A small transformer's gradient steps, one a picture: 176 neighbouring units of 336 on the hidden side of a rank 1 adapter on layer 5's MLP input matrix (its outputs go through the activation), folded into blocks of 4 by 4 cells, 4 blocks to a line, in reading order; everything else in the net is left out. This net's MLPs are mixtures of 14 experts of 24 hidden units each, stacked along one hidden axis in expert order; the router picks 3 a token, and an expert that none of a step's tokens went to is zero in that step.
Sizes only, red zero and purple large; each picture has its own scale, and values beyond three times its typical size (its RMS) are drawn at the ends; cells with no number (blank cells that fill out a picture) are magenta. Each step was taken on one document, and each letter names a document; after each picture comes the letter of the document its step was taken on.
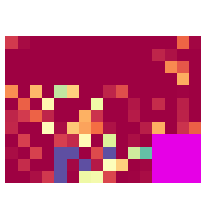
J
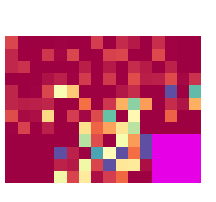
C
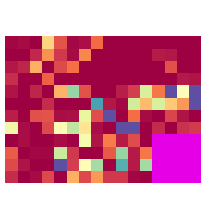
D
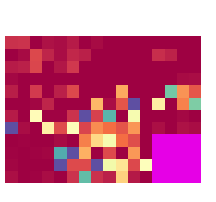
D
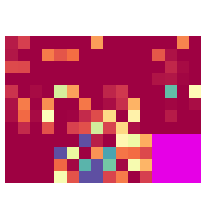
C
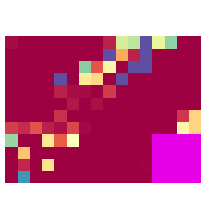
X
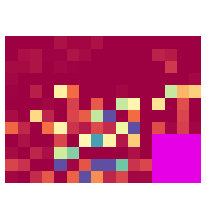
D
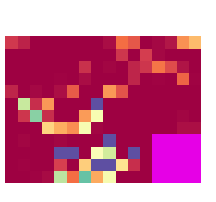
J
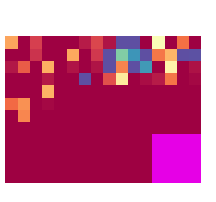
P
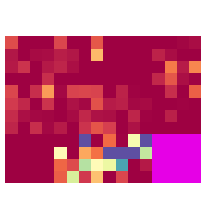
C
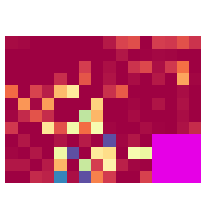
J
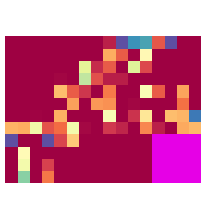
X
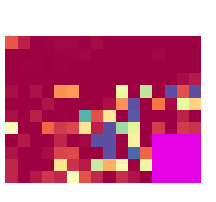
D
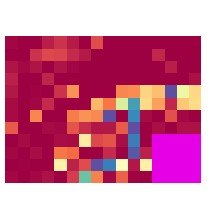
D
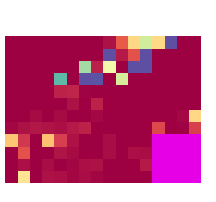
X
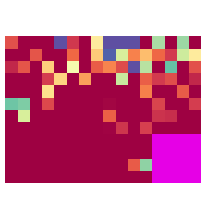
P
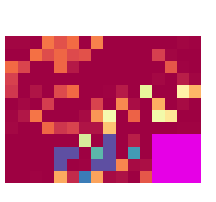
J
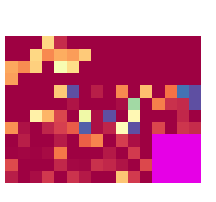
D
